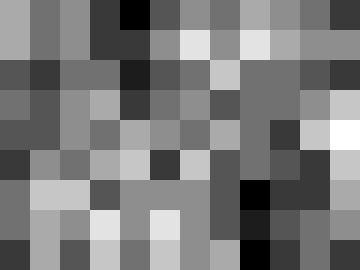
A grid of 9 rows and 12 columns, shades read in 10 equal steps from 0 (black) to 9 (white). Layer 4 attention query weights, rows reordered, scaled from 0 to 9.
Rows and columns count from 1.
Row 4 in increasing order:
2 3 3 4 4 4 4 5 5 5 6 7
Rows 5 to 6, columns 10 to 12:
2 7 9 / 3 2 7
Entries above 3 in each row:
8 10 6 9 9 7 7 9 7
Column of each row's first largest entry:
1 7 8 12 12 5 2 4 4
